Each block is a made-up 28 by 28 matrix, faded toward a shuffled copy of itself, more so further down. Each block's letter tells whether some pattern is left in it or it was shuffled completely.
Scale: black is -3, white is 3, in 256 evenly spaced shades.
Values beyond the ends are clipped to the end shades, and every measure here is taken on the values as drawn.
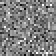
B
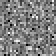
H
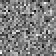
H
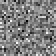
B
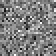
B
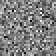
B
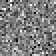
H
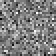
B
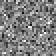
H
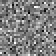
B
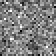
H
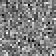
H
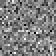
H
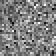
B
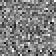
B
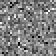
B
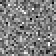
H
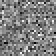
B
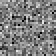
B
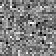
B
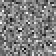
H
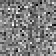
B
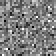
H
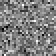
B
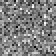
H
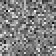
B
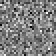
H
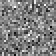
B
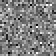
B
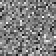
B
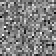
H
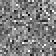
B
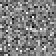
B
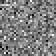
H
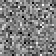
H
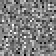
H
